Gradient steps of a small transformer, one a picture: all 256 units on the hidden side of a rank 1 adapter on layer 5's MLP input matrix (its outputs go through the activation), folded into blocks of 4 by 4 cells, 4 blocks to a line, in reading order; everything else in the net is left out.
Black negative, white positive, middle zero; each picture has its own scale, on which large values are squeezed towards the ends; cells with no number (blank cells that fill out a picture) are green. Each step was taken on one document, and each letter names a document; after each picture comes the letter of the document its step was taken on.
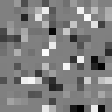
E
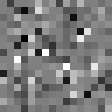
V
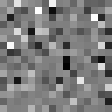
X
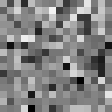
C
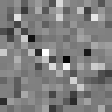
V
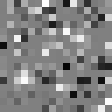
E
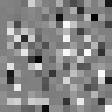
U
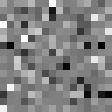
X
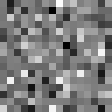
C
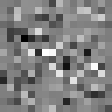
V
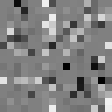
E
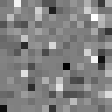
X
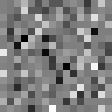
V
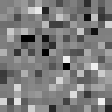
V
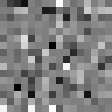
C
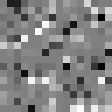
E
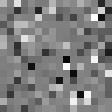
X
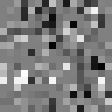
E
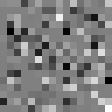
U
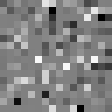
E
